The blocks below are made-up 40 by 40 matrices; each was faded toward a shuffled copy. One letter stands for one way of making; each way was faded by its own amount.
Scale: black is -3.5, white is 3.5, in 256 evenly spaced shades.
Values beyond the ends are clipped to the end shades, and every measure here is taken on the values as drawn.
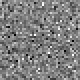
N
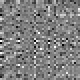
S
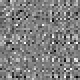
S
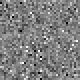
N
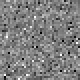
N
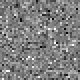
N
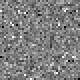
N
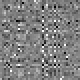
S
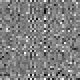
S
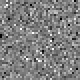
N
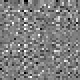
S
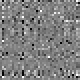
S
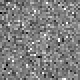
N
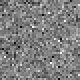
N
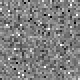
N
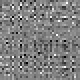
S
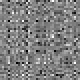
S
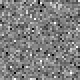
N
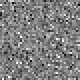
N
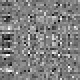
S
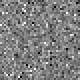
N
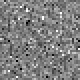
N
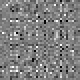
S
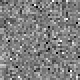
N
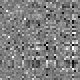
S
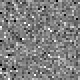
N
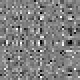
S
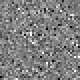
N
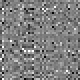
S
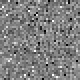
N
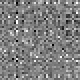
S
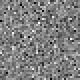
N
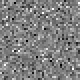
N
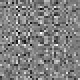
S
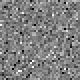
N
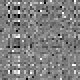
S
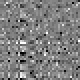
S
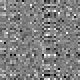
S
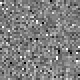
N
